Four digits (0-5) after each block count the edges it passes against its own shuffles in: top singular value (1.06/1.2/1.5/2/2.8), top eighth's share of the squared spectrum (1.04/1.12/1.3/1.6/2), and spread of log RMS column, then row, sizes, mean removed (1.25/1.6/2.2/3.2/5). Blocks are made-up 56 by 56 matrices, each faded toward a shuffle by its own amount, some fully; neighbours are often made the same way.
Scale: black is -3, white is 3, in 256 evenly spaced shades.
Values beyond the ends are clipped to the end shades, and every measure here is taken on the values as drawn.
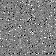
1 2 0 1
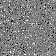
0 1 0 0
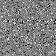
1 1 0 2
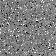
0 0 0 0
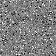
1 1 0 1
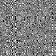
4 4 3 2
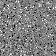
0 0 0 0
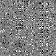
4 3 2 1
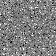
1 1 0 0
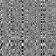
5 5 4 2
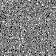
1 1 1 0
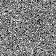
1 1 0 0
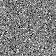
0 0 0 0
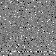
3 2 0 1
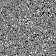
0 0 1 0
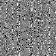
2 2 3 0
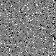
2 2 1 0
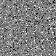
1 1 2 0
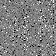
2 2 1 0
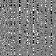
4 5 3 2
